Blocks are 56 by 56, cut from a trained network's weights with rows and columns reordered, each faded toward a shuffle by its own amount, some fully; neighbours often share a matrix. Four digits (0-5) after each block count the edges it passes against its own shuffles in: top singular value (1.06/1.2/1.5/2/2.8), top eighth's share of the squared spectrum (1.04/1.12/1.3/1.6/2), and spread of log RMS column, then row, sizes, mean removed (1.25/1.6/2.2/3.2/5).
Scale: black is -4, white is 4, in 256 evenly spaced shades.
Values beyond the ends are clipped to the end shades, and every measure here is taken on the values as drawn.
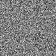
0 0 0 0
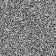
1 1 0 0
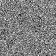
2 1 0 0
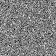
0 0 0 0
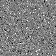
0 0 0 0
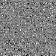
2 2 0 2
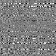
3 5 0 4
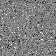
0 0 0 0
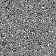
0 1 0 0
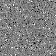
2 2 0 1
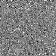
2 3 0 2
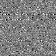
2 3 0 2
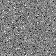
1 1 0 0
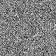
2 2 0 0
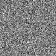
2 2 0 0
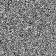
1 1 0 0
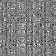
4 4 0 3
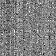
3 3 1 2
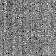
2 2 0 1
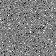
1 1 0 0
